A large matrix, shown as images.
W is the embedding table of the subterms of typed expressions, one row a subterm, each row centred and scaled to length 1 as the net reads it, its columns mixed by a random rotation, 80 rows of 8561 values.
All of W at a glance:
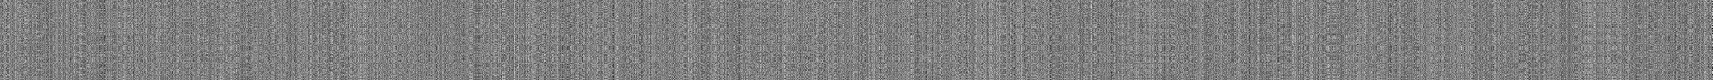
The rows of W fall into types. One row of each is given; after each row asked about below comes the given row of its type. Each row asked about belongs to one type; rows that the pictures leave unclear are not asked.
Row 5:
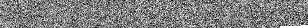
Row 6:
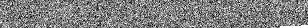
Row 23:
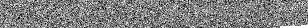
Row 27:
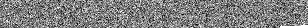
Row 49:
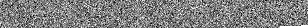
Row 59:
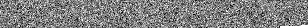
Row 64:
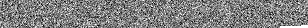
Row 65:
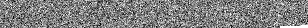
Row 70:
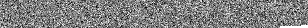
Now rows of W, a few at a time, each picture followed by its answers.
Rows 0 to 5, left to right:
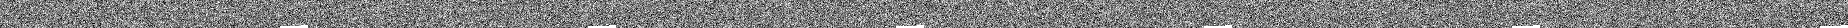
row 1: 6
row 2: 65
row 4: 23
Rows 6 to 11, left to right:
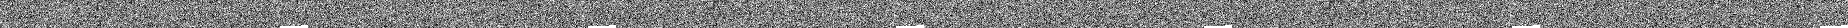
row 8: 65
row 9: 59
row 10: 65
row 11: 23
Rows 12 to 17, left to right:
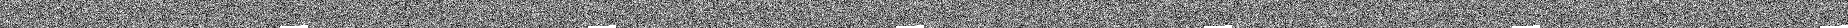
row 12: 27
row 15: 5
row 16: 64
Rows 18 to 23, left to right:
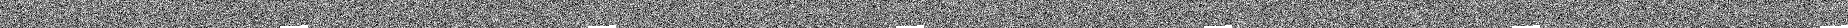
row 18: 59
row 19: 23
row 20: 23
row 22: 5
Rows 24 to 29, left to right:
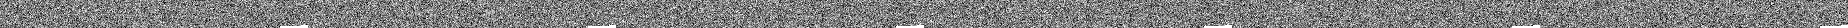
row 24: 27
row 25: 49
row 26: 27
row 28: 6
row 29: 59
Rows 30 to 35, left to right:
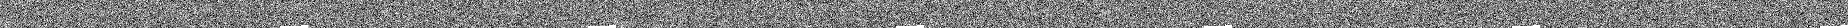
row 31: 70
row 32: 5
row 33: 49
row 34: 59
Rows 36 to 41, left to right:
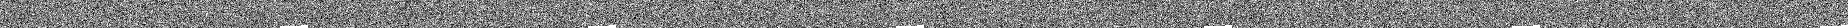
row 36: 70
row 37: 65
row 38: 23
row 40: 49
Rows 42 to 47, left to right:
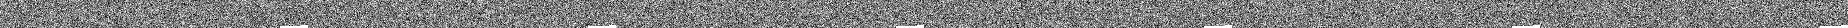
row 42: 5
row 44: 59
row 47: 49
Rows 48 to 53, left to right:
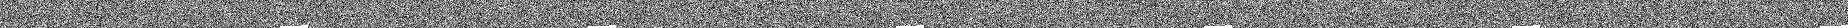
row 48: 65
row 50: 70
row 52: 59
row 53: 49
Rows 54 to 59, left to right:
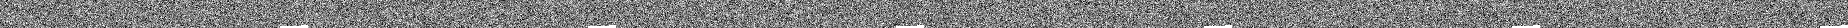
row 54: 27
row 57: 70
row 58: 70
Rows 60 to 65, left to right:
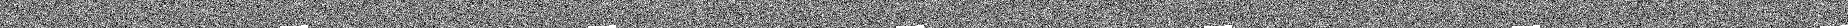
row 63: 5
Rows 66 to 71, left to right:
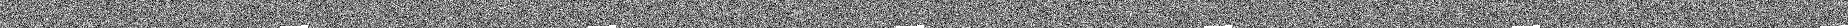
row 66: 64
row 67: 49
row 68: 49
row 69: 70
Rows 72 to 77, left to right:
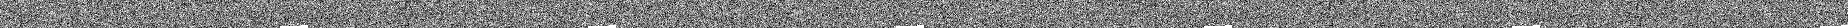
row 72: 5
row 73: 65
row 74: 49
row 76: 65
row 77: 65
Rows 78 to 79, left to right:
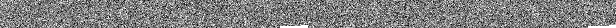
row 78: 5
